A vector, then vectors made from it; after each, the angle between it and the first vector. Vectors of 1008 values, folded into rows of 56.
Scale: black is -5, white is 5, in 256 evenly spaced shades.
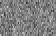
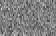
partly aligned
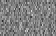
orthogonal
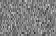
partly opposed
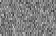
nearly parallel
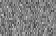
nearly parallel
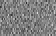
orthogonal
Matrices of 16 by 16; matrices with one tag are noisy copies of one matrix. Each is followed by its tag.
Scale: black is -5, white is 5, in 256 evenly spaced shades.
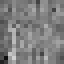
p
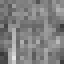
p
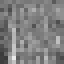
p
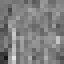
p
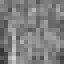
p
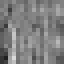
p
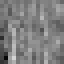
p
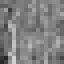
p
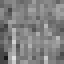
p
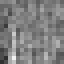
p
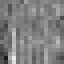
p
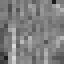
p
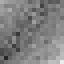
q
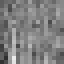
p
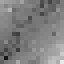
q
